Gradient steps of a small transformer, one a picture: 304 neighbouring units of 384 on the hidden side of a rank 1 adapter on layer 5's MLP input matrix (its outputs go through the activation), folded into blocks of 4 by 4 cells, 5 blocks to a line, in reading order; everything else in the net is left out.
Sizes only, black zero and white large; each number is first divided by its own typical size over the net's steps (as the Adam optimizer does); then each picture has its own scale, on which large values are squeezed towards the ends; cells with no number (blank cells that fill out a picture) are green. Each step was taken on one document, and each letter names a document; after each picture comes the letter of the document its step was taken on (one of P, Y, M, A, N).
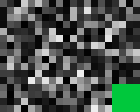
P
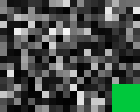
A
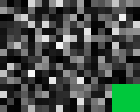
A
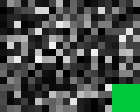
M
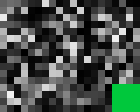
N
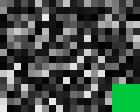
A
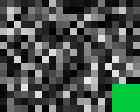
N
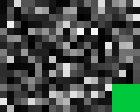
M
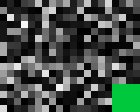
A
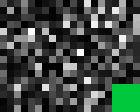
M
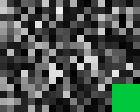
N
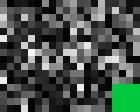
N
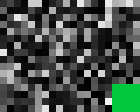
A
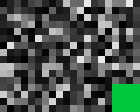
A
